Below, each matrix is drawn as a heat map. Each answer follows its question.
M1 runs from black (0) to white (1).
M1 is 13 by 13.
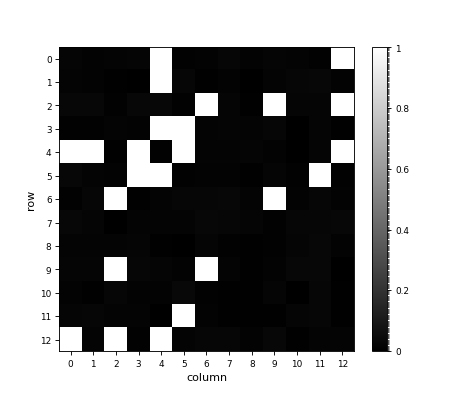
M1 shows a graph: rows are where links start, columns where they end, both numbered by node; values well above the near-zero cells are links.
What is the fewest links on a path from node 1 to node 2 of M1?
3
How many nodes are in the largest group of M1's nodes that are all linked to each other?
3
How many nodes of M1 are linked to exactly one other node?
2
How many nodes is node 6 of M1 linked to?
2
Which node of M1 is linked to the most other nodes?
node 4
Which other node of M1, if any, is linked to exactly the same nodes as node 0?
none
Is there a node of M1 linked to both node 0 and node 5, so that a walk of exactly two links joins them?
yes
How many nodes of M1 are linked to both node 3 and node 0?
1
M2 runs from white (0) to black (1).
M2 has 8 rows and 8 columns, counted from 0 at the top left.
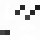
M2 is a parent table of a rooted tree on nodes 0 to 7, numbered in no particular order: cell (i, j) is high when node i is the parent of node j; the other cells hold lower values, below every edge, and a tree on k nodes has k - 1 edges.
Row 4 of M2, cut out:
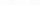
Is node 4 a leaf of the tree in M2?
yes
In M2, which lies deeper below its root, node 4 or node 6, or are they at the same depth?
node 4
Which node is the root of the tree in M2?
2
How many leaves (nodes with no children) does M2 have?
4
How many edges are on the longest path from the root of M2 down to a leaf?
3
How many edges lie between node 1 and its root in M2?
2
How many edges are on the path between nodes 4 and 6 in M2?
2
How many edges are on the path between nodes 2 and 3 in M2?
1
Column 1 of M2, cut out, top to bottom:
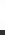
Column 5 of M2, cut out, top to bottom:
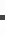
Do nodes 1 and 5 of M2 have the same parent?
no
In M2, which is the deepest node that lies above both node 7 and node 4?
1
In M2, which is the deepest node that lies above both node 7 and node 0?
6
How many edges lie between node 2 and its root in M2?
0
